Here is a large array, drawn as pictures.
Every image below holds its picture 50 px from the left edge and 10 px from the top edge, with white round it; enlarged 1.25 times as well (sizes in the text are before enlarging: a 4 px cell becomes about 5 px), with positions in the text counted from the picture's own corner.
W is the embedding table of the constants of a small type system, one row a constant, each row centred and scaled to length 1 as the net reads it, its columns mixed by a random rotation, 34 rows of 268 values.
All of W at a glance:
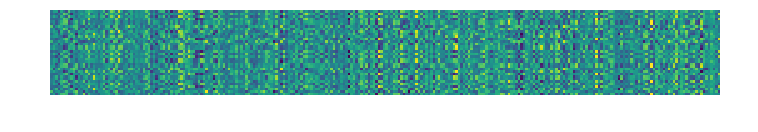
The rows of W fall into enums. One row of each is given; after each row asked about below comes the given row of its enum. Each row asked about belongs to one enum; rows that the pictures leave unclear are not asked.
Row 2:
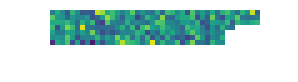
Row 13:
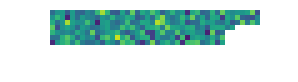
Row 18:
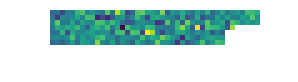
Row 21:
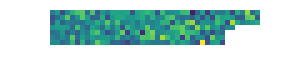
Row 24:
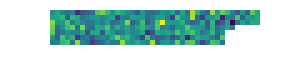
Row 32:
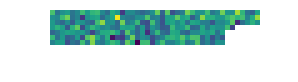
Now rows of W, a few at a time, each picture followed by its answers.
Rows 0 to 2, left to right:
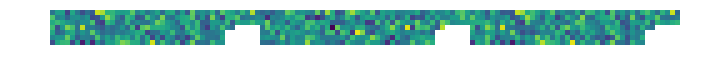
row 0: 2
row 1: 18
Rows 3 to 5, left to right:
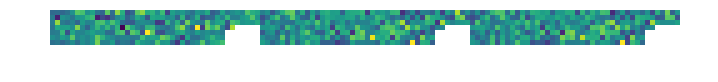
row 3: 18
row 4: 21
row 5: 21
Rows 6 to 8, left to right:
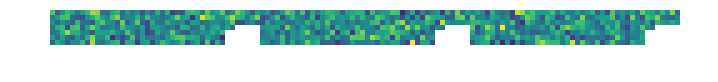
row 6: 32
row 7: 21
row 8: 2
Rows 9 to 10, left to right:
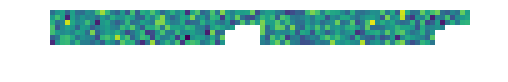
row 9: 13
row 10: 24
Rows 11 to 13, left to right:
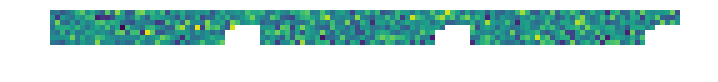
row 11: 18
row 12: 32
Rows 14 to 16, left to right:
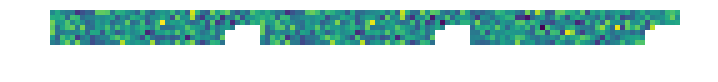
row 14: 24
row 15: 24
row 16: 18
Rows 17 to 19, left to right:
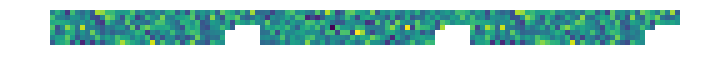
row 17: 2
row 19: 2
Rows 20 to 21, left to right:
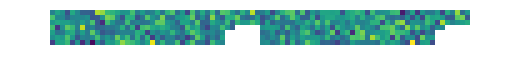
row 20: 2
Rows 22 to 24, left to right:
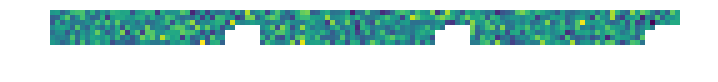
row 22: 21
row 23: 32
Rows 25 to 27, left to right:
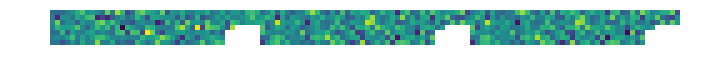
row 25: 18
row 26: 13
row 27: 13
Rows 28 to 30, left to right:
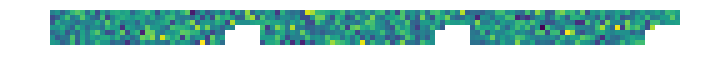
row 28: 21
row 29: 2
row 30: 18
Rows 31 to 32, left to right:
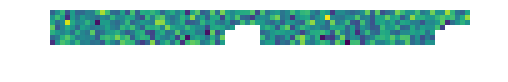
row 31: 13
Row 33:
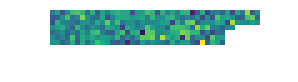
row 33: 21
